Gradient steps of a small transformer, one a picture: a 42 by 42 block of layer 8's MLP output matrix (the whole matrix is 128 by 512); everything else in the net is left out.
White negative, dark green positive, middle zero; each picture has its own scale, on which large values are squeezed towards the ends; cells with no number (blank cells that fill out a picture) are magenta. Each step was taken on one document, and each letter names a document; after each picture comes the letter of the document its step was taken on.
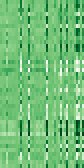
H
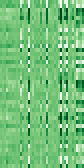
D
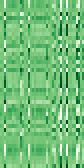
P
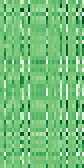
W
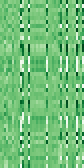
W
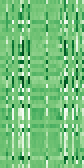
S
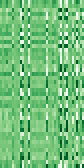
H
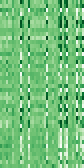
H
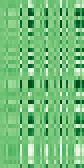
D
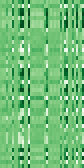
S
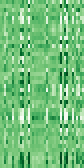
D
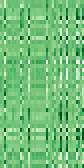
P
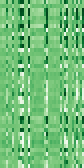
S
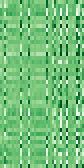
P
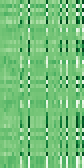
W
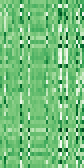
H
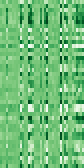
D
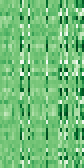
H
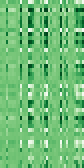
D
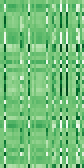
P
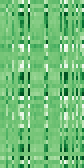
S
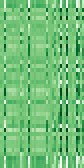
P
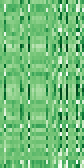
P
